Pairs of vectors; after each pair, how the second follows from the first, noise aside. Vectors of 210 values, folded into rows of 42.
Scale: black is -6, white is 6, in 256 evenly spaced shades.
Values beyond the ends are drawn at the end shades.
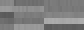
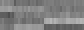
copied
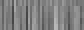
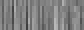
copied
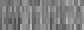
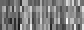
scaled up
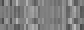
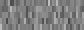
shuffled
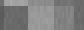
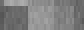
copied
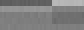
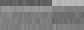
copied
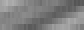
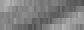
copied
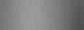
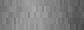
copied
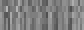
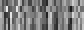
scaled up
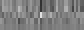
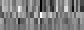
scaled up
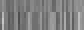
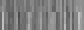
copied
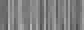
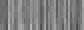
copied
